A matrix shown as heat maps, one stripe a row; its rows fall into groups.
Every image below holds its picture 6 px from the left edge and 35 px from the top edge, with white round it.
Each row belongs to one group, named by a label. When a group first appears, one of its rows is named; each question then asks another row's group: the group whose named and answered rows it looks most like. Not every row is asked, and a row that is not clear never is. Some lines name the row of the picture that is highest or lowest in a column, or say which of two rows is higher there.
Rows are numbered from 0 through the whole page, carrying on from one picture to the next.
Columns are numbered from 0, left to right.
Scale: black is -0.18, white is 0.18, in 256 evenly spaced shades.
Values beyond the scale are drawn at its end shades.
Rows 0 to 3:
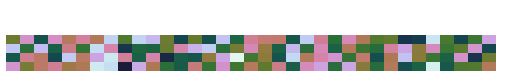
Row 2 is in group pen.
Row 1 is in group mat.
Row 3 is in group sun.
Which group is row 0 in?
sun
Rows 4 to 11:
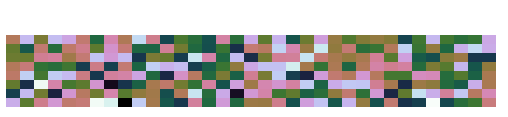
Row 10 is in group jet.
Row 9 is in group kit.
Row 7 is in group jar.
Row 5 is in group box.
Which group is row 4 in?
sun
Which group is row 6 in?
pen
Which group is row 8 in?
sun
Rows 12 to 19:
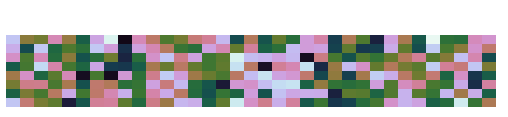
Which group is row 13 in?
mat
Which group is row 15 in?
kit
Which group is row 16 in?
jar
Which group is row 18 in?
box
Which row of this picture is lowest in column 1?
13
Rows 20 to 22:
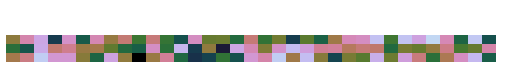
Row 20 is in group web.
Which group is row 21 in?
kit
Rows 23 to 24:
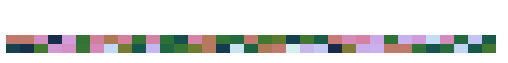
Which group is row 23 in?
web
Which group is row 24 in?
pen
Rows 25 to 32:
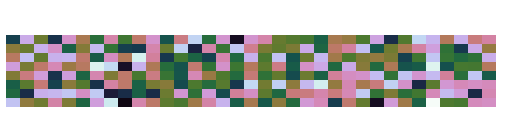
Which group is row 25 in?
jet
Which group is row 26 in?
kit
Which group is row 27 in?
sun
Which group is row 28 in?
sun
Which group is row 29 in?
web
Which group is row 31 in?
kit
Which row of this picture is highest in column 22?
30
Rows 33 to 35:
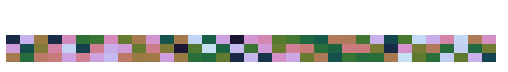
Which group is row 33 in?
jet
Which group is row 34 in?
pen
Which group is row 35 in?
box
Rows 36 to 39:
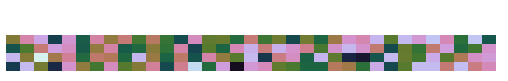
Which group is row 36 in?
web
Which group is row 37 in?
kit
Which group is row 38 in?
mat
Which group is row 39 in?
jet
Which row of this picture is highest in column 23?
37
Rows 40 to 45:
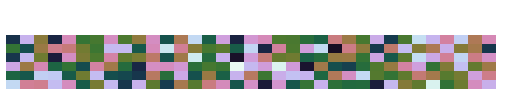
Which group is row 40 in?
jet
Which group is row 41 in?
box
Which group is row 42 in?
jet
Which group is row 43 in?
jar
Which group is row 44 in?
kit
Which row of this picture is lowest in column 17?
44
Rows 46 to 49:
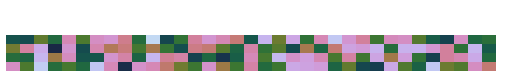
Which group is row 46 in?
pen
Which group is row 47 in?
web
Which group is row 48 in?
box
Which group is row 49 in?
mat
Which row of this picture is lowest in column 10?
47
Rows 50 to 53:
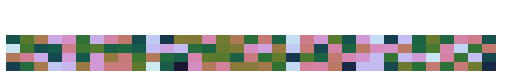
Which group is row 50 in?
pen
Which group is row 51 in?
jar
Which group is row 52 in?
web
